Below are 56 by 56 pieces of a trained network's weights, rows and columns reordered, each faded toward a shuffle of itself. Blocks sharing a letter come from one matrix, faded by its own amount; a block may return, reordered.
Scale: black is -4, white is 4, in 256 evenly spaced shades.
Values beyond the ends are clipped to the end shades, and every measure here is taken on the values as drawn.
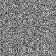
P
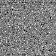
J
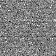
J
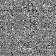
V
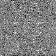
V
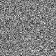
P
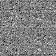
J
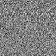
P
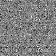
V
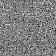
J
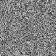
P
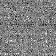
V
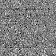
J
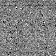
V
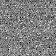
J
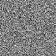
P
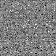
V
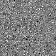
J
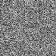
P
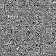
V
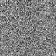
P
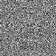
P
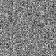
P
